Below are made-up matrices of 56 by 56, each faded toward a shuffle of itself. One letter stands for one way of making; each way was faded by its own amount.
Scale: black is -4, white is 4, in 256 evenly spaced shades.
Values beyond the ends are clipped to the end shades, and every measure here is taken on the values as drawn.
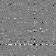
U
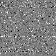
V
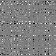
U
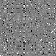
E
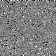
V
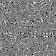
V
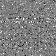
V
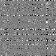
U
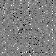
E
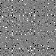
E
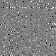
E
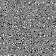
V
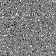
V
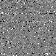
V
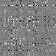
U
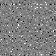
E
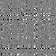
U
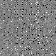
E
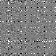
U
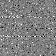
V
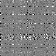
U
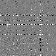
U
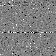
V
